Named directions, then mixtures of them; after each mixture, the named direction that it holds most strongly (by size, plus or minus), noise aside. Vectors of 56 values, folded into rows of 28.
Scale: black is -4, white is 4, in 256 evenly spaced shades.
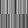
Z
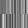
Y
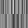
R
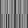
Z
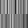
Z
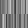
Y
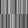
Z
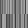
Y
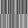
Z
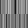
Z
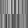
R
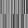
R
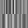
R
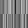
Y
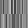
R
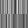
Z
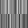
Z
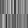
Y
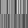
Z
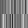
Y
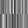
Y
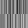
R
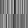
R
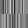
R
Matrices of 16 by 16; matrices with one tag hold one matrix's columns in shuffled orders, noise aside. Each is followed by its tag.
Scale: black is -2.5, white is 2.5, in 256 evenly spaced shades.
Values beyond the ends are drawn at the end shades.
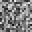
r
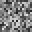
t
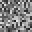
t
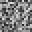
r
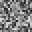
t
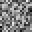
r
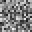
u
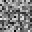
u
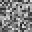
r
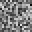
r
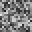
t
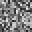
t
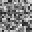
u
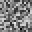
t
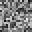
t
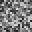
t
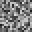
t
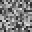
t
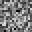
t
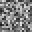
r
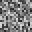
t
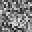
t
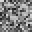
r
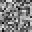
r
